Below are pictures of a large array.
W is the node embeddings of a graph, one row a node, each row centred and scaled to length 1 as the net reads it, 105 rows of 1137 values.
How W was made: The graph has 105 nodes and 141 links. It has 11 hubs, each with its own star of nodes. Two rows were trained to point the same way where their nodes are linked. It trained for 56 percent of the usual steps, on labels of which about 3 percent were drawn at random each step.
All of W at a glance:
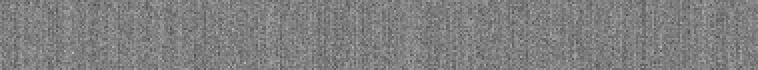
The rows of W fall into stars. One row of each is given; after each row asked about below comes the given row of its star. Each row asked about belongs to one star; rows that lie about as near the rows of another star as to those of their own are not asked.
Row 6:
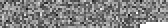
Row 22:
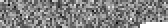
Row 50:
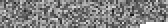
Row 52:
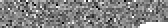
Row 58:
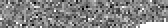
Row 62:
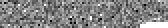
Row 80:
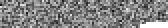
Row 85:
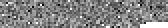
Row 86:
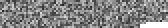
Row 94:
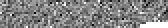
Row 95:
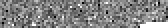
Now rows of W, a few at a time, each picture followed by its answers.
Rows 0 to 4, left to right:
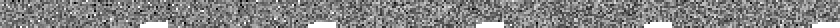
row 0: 94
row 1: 80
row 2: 22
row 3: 58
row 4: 94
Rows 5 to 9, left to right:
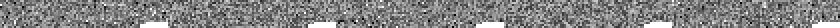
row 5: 22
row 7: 6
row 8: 80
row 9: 85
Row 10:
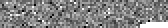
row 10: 22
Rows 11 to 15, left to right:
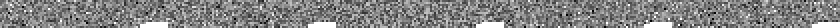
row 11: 22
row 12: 52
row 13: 94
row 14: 6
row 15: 58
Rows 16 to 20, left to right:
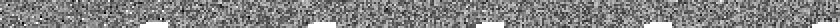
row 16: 80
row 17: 52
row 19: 58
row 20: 86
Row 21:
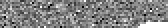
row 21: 52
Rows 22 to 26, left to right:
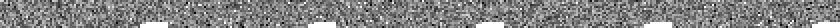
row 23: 50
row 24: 86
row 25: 50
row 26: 85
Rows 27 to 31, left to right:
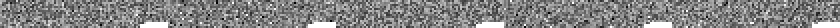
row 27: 95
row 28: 95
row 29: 50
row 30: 80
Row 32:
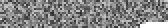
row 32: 62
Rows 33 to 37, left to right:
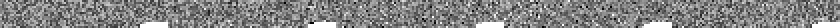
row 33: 22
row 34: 85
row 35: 86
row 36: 52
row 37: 50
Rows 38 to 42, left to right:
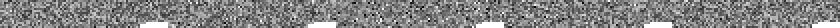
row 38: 62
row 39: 86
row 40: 58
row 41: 85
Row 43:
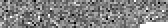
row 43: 95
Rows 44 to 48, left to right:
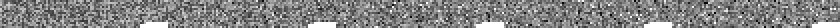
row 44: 95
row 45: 52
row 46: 58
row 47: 22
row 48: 58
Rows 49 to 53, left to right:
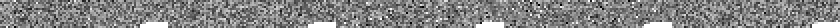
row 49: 62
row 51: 58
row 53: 22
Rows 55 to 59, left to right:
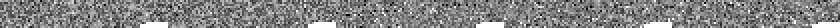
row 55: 94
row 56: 22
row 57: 94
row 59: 58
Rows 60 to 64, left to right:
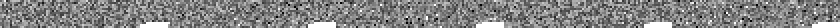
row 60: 86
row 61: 85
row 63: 22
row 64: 50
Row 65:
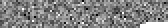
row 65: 62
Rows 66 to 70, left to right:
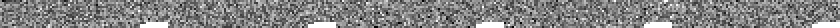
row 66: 95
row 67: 58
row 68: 52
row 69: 86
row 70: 62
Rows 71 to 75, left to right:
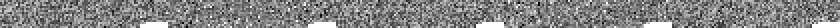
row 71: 6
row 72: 50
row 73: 6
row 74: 86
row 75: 22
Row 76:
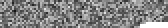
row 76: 52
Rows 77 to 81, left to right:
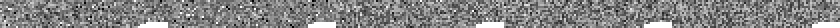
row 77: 52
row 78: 62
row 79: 50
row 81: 6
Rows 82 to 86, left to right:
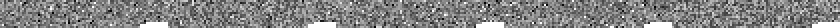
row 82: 50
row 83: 6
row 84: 52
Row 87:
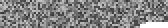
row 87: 52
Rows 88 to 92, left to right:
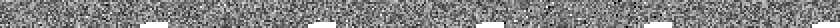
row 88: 94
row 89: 22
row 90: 85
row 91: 6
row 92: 85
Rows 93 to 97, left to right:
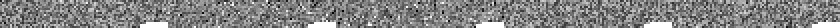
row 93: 50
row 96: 86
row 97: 86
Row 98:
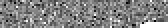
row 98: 94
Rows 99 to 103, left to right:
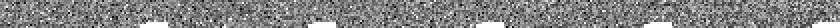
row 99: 58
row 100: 95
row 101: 85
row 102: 86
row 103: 86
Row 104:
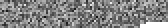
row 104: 52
